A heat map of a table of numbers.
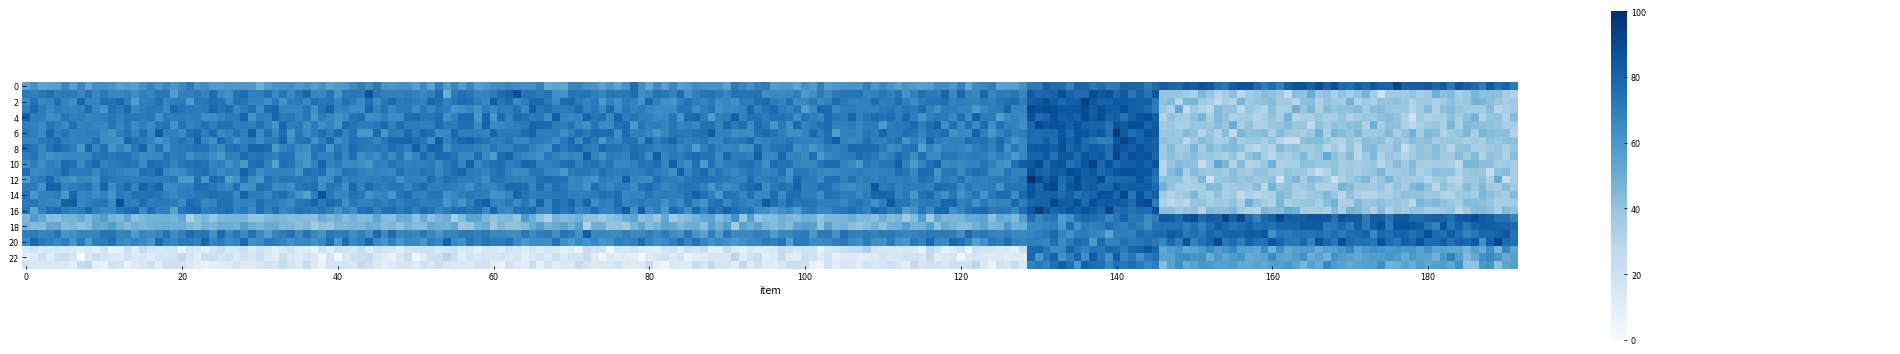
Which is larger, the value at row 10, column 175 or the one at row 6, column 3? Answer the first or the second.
the second
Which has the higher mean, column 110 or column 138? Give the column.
138
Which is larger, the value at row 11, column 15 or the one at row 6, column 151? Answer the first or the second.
the first
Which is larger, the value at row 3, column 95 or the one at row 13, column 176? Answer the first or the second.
the first
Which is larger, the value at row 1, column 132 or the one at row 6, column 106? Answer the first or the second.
the first
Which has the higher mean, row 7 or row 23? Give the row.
7
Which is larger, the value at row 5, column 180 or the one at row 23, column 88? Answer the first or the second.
the first
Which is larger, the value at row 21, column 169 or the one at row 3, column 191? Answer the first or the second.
the first
